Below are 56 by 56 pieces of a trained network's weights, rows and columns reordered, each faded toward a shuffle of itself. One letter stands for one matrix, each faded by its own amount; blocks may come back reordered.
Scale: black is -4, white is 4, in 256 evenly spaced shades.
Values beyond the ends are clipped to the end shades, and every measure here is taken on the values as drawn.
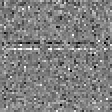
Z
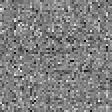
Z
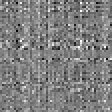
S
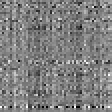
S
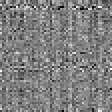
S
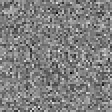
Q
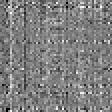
S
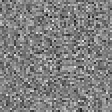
Q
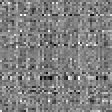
S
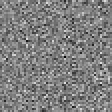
Q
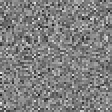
Q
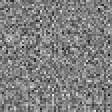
Q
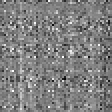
S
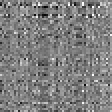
S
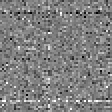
Z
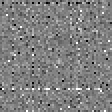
Z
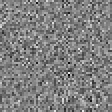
Q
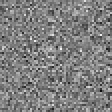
Q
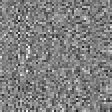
Q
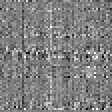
S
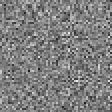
Q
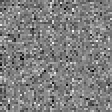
Z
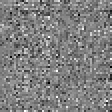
Z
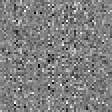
Z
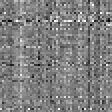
S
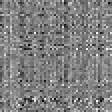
S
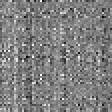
S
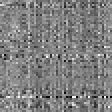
S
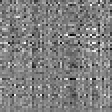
S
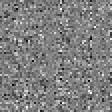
Z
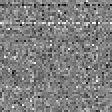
Z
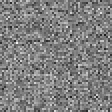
Q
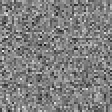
Q
